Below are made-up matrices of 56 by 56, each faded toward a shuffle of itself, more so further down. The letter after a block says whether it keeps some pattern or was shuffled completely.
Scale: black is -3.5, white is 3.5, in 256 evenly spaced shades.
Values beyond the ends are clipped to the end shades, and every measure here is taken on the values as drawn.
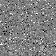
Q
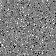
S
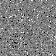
Q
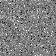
Q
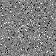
Q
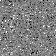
Q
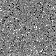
S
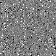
Q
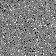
S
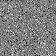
S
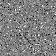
Q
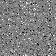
Q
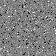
S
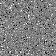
Q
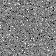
S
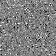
Q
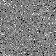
Q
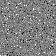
S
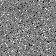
S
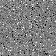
Q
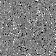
Q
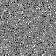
Q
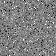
S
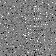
Q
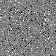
Q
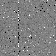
Q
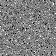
S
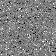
S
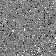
Q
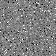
S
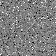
Q
